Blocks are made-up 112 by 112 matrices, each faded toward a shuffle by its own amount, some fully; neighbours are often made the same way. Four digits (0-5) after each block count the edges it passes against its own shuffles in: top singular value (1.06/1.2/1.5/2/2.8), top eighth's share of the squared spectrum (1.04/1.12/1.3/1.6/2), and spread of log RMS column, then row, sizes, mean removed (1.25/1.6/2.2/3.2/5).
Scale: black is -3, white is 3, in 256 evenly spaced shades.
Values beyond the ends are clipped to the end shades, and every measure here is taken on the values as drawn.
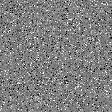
3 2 1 1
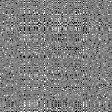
5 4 3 3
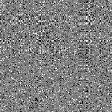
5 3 2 2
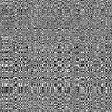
5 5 4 4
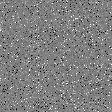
3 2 1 0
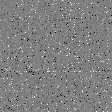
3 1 0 0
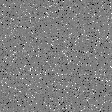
3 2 0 0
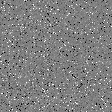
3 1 0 0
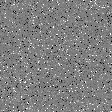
0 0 0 0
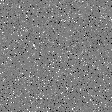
0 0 0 0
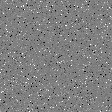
0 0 0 0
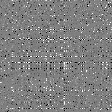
5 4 2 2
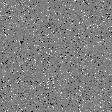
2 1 0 0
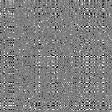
5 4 3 4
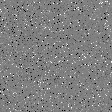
0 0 0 0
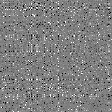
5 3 2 2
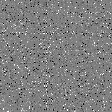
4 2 1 1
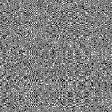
5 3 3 3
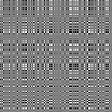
5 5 5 5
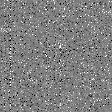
2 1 2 1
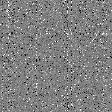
2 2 2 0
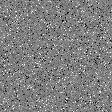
0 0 0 0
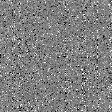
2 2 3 1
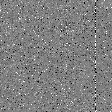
3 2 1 0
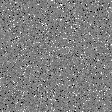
0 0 0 0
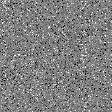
1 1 2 1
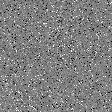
0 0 0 0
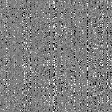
4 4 4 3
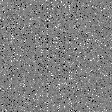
3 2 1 1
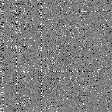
4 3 3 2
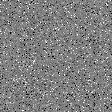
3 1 1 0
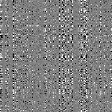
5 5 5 3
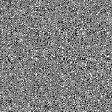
4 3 2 2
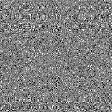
4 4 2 2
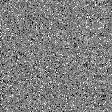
3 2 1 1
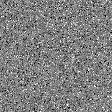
2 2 0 0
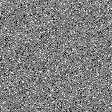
1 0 0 0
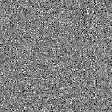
4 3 2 1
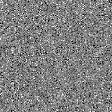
4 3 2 2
